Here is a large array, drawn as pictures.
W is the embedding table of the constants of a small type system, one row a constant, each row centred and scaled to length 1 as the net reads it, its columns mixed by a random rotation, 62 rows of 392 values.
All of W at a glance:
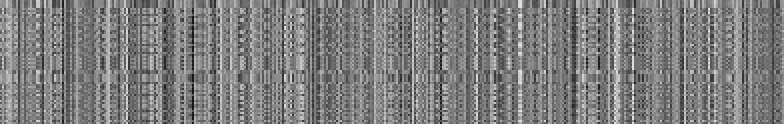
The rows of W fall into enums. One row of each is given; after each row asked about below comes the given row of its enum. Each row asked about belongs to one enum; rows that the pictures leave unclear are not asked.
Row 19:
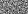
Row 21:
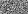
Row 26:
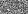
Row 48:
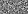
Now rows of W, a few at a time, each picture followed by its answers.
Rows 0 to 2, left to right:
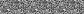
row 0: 26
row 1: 26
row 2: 26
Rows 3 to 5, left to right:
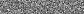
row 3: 26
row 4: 19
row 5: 48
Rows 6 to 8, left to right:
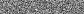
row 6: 19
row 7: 26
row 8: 21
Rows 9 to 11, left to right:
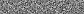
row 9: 48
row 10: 48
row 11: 21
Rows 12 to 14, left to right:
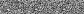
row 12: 26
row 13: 21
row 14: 21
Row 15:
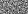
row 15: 19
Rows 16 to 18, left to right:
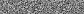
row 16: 48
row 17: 21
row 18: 21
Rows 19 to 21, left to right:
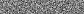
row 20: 48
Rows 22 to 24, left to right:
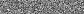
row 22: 26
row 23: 21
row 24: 48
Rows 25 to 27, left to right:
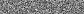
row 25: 48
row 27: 21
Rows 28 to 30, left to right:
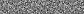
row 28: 48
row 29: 19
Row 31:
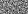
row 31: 19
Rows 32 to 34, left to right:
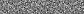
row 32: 48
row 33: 19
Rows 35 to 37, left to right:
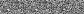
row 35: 26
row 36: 26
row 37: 21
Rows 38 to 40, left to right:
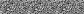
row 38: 21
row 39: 21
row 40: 21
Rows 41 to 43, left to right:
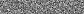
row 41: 26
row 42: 48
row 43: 19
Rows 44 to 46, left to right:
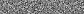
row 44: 48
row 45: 21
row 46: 48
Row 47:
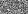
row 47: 26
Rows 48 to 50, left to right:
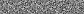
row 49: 48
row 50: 21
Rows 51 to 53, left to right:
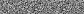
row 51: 48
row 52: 21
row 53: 21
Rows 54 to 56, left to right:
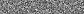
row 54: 48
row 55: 26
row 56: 48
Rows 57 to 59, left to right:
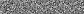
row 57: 21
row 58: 48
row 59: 48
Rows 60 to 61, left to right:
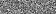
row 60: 26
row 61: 48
